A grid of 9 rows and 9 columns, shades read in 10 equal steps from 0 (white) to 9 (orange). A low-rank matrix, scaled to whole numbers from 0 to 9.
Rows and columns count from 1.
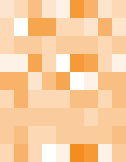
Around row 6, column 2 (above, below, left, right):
6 4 3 3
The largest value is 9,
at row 9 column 6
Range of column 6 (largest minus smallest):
9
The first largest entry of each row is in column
6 3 2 6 5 2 1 2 6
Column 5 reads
1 3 4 0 7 3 4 4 1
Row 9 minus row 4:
2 5 -4 -3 1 1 1 -2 3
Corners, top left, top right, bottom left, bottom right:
2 3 3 4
